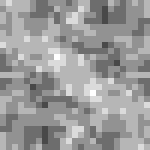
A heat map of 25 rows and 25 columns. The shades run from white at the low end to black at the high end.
Grain: blotchy. Average level on the scale: 40%. Symmetry: a half turn. Odd rows or columns: none. Ninth with the lowest average: centre.
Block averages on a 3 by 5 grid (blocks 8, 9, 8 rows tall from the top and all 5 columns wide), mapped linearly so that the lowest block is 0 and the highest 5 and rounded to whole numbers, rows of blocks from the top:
03253
32023
35230
